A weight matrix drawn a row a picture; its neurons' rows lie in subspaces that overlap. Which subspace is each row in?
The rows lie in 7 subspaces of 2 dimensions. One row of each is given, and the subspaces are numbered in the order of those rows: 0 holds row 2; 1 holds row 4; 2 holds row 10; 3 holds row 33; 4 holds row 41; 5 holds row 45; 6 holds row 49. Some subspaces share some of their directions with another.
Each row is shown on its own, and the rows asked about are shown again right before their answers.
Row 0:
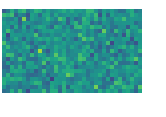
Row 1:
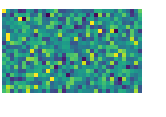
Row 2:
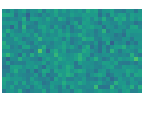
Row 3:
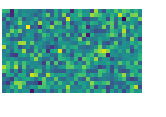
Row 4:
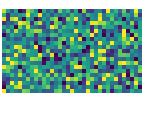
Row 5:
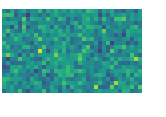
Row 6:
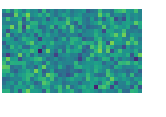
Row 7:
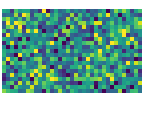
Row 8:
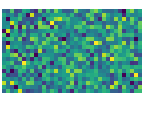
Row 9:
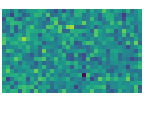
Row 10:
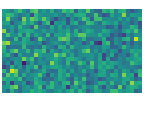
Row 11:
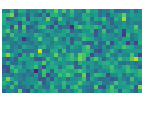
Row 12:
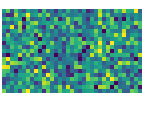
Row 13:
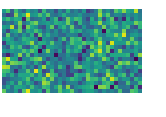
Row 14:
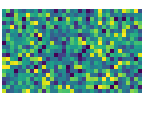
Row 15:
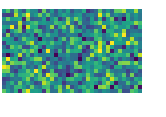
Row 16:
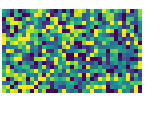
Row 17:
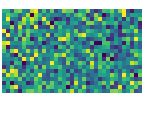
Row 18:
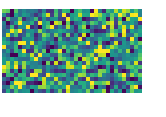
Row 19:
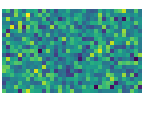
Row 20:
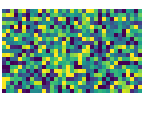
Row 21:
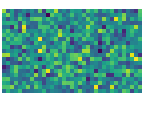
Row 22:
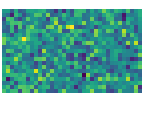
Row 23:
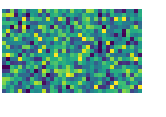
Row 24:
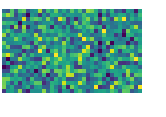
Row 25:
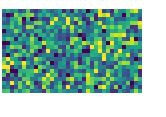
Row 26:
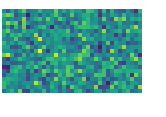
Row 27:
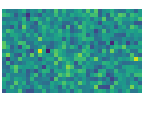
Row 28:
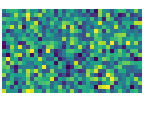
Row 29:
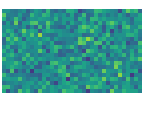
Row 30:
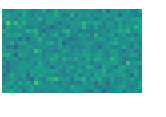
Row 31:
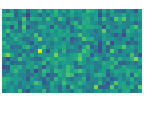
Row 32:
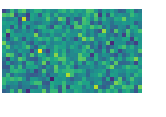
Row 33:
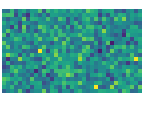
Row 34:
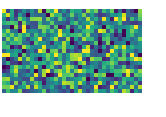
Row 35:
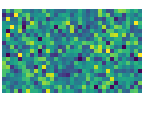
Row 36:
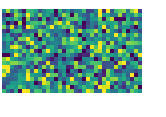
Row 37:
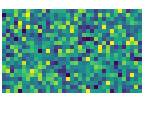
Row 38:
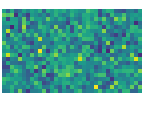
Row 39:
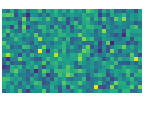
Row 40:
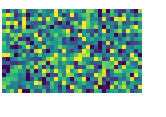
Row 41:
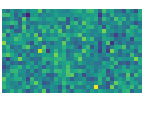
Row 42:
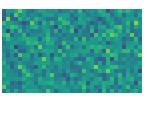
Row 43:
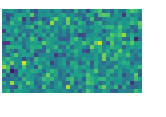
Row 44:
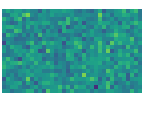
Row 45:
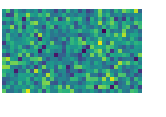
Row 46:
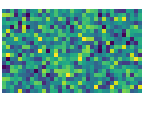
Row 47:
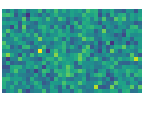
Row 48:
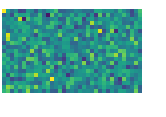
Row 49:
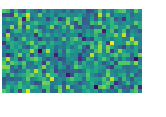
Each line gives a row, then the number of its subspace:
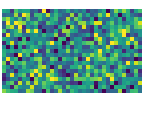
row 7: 3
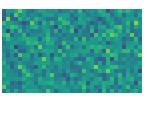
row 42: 1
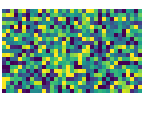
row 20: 1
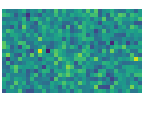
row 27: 0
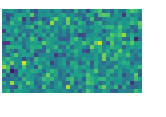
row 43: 2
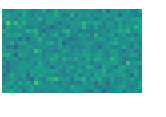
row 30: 3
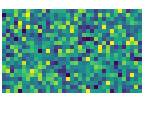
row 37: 5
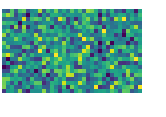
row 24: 1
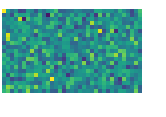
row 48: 6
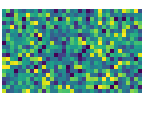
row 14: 5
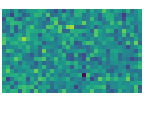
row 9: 4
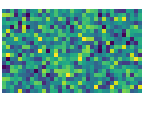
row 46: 5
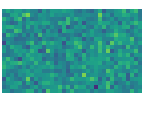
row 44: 4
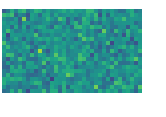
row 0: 6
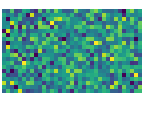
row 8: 2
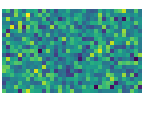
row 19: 2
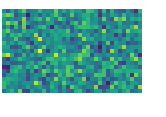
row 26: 3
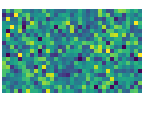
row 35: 1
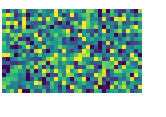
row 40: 3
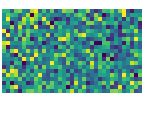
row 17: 2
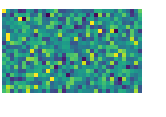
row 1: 6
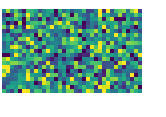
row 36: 3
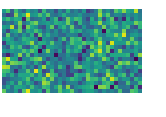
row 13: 5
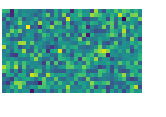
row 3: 0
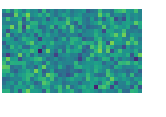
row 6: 1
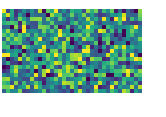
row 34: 6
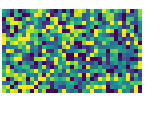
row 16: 4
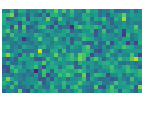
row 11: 4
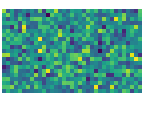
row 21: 6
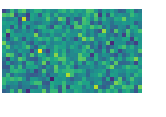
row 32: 6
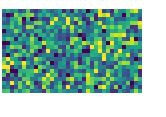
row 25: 2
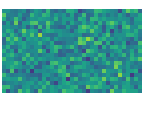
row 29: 5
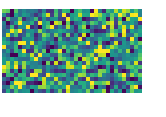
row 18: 0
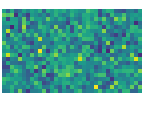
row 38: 1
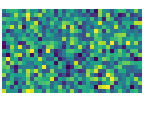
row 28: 0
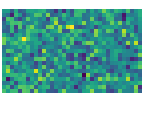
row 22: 4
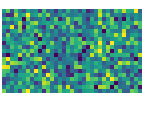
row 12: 5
